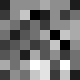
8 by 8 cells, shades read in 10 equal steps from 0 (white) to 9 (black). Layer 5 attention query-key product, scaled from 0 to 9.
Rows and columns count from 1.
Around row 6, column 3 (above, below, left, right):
5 3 5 3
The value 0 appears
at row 7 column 4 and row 7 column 7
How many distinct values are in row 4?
6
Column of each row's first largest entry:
1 4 3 6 7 3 6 8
